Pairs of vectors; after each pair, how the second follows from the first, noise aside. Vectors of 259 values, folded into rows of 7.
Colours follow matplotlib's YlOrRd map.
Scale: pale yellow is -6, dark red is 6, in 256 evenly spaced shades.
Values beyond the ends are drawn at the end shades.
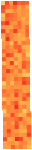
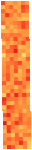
wrapped around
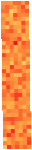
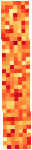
scaled up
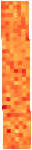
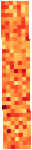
scaled up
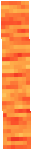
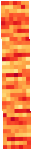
scaled up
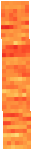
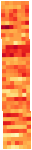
scaled up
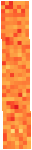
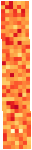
scaled up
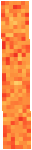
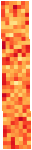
scaled up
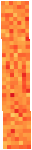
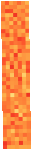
negated
